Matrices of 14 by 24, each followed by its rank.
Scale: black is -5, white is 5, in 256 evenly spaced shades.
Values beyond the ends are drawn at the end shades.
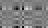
one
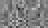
three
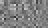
three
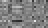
three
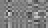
two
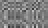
two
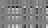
one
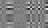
one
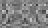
three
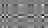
one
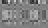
two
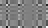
one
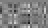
two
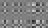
one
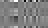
one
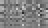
three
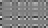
one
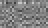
three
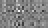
three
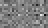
three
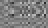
two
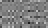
two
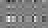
one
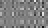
two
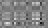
two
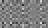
two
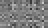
three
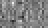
three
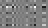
one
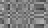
two
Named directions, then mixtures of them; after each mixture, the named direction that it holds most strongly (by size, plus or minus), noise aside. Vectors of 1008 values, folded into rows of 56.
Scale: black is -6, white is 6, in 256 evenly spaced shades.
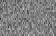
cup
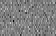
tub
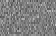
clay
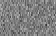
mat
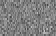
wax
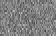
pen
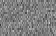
cup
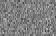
wax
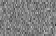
wax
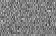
clay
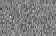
tub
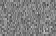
wax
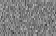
mat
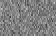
mat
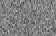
wax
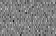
tub
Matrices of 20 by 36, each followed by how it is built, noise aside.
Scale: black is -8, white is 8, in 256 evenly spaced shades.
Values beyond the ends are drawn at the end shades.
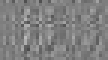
low rank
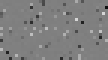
sparse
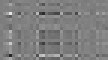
low rank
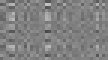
low rank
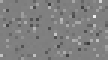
sparse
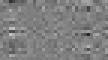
low rank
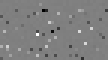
sparse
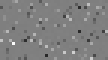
sparse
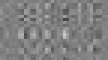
low rank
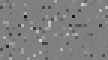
sparse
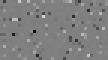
sparse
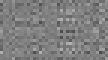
low rank
